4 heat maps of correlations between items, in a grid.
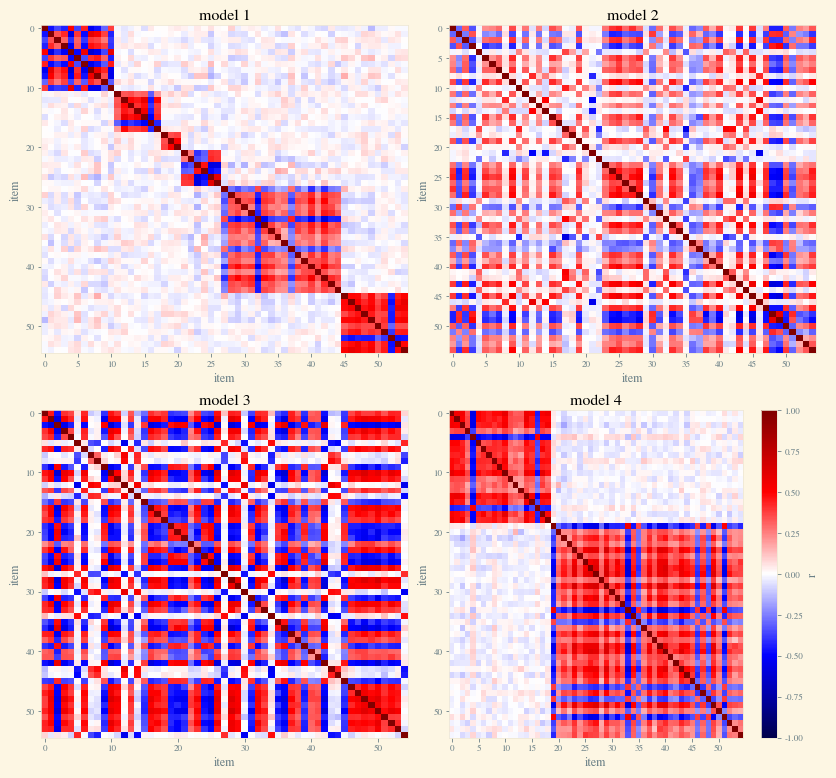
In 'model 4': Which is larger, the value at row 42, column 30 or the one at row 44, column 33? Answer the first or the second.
the first
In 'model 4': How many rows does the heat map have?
55
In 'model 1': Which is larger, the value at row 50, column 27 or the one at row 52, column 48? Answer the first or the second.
the first
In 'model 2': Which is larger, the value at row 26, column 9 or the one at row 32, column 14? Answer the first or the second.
the first
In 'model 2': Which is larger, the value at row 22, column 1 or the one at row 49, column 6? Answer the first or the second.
the first
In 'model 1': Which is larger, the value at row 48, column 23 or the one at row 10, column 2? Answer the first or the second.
the first
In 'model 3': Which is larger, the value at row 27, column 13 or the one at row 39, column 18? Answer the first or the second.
the first
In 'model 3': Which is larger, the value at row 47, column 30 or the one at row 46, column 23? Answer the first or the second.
the second
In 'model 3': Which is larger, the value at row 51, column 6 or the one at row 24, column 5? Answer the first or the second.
the first
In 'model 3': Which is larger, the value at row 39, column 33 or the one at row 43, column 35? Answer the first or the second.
the second
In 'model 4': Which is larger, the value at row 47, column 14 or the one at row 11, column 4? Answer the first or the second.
the first
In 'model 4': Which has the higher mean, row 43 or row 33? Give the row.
43
